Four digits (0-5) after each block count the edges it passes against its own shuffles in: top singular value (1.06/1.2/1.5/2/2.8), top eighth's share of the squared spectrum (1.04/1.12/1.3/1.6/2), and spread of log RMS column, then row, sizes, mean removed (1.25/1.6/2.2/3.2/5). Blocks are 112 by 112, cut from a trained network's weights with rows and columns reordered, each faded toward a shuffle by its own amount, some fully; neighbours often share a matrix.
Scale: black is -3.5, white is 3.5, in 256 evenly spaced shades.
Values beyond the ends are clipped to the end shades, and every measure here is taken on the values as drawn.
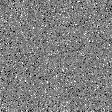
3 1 0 1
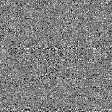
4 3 0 3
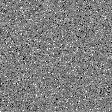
2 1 0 1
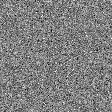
1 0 0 0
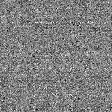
3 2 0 1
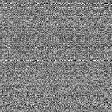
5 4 1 3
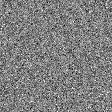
0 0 0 0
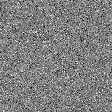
0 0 0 0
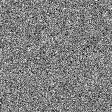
0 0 0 0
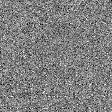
2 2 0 2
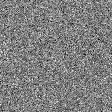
0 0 0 0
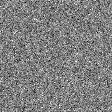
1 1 0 0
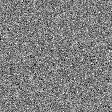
0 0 0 0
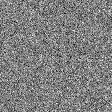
1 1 0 0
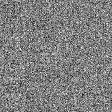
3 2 1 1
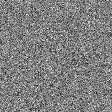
1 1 0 0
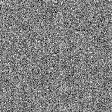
2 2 0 0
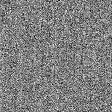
2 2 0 0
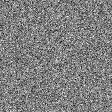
1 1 0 0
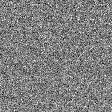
2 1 0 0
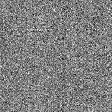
3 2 0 1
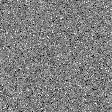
1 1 0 0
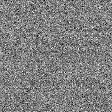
3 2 0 1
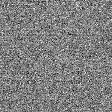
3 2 0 1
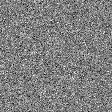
1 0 0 0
